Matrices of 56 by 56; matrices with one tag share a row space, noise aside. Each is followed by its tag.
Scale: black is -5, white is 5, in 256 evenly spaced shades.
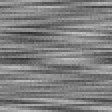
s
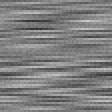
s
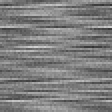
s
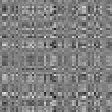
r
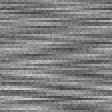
s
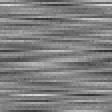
s
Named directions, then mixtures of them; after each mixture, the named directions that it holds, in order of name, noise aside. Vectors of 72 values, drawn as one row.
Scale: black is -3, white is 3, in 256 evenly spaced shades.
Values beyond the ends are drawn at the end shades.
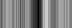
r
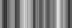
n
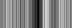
r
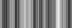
n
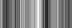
n, r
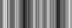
n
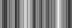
n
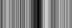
r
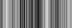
n, r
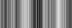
n, r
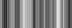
n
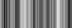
n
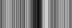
r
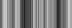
n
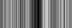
r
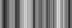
n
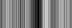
r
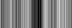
n, r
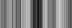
n, r
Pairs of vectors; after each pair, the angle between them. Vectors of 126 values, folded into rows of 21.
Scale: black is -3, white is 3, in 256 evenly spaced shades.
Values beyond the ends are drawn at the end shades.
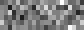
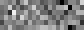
nearly opposite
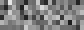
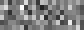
nearly opposite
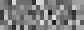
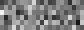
partly opposed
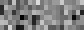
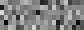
orthogonal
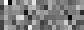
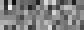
partly opposed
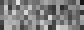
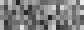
nearly opposite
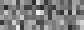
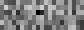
nearly opposite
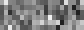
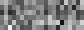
nearly parallel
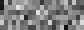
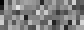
nearly parallel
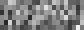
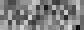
nearly opposite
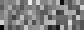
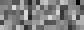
partly opposed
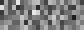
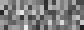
orthogonal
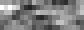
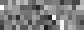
partly aligned
